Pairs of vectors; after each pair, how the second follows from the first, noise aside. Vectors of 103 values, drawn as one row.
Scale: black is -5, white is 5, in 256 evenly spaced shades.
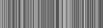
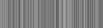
shrunk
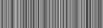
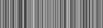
shuffled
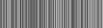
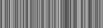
shuffled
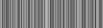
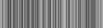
shuffled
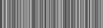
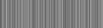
shrunk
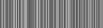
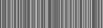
shuffled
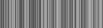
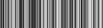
scaled up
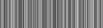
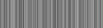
shrunk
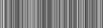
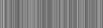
shrunk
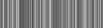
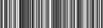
scaled up
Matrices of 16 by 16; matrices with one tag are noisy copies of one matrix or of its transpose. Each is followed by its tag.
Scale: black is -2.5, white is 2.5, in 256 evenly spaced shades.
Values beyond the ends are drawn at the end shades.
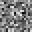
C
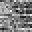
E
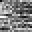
E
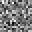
C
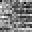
E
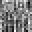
E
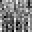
E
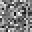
C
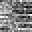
E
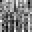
E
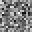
C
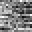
E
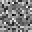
C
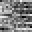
E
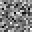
C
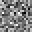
C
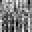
E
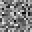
C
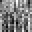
E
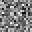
C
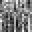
E
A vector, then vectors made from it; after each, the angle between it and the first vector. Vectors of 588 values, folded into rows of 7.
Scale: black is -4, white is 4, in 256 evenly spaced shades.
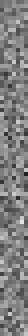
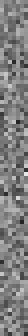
nearly opposite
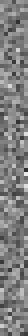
nearly opposite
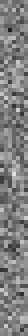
orthogonal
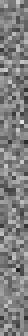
orthogonal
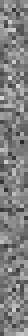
partly aligned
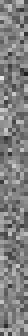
orthogonal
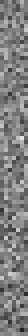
orthogonal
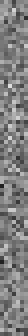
partly opposed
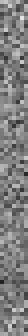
orthogonal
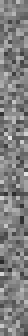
nearly opposite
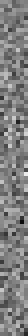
nearly opposite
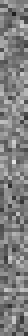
orthogonal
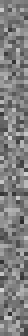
nearly opposite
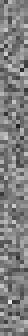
orthogonal
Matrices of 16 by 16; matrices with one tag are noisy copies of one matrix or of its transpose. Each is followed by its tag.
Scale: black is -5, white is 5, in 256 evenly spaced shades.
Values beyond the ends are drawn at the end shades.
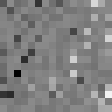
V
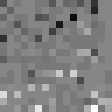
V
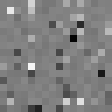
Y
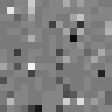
Y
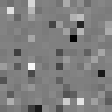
Y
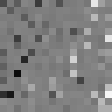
V
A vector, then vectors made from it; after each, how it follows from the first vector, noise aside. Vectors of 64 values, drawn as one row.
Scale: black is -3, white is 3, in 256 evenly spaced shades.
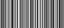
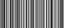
reversed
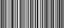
copied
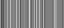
partly zeroed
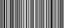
reversed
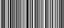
wrapped around
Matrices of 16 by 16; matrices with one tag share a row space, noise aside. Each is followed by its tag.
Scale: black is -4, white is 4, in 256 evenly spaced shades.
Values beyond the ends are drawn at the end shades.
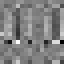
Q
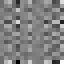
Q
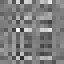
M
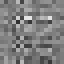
M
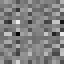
Q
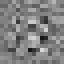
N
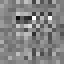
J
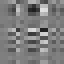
N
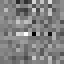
J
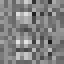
J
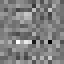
J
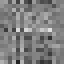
M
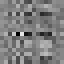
M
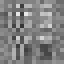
M
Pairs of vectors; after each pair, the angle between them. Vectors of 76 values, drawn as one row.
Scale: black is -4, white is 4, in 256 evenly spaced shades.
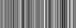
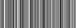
orthogonal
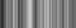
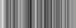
nearly opposite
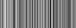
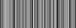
partly aligned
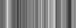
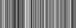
orthogonal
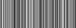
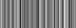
partly opposed
